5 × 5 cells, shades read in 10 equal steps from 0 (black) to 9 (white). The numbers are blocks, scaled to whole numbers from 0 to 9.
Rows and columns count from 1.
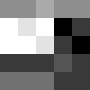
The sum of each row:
26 28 28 11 16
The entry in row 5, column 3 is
4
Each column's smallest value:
2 2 2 0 0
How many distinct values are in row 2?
4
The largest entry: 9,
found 4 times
